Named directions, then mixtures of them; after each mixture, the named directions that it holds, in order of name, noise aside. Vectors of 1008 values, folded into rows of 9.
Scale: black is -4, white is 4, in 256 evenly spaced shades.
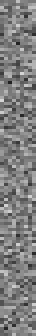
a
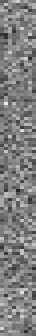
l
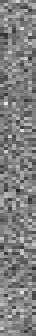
l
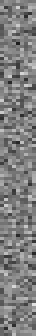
a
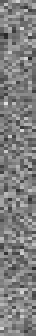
l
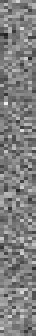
l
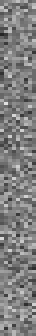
a, l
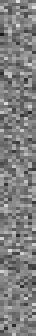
a, l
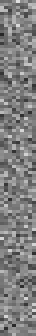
a, l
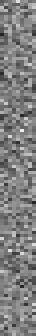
a, l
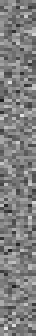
a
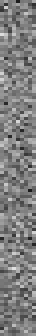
a, l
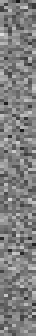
a, l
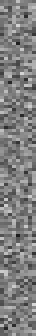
a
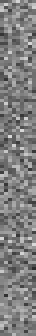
a, l
